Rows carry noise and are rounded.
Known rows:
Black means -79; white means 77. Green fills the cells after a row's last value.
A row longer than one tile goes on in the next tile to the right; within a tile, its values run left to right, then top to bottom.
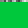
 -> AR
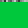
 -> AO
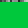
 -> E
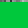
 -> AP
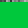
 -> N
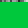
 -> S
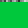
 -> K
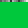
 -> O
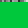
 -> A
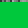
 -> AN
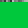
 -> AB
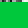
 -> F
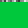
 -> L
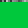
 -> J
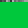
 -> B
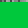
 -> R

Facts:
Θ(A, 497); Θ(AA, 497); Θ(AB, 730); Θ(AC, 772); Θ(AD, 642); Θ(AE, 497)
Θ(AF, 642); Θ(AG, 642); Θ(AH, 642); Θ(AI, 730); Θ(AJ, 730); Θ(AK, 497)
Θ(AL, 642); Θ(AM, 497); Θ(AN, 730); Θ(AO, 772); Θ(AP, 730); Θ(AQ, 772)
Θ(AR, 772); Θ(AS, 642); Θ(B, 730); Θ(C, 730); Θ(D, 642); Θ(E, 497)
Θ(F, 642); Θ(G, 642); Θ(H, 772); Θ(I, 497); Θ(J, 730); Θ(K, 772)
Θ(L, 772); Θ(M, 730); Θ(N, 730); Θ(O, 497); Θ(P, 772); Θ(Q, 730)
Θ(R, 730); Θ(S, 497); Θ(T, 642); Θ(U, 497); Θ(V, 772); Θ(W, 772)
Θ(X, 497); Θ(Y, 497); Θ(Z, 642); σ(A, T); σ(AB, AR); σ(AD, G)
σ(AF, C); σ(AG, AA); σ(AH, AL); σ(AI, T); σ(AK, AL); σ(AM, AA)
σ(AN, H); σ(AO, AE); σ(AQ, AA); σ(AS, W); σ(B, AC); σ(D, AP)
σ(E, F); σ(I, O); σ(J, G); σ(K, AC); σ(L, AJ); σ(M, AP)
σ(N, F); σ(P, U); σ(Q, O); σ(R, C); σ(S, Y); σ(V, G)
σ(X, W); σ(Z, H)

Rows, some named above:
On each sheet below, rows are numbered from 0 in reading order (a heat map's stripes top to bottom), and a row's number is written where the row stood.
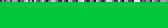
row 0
S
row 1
V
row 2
AS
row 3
Z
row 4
G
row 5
AN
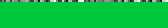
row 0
R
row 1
AF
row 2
G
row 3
M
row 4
AF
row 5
AS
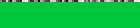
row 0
G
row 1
D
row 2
AD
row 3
H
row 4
T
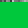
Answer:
Q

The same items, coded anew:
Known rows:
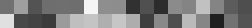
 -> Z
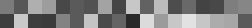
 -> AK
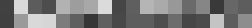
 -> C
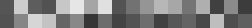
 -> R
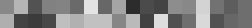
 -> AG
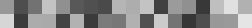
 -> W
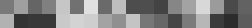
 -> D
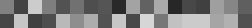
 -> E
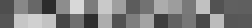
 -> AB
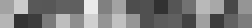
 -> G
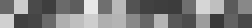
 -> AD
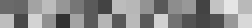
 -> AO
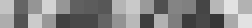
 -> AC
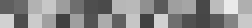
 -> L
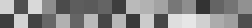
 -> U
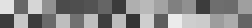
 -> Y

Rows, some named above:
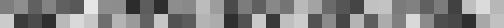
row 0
AS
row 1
V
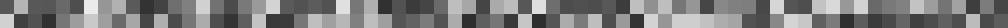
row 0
AH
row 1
G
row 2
S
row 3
R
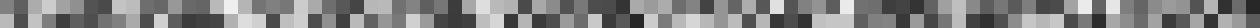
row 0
K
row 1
V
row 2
A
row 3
AF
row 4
AN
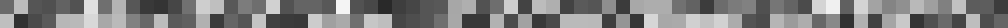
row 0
AD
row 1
F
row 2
X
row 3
M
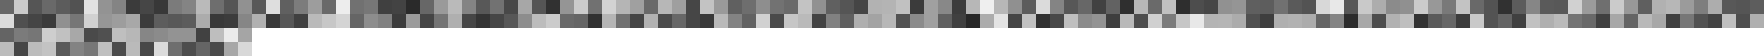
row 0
AL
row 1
AF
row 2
J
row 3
H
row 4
E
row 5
M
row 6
AP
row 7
AQ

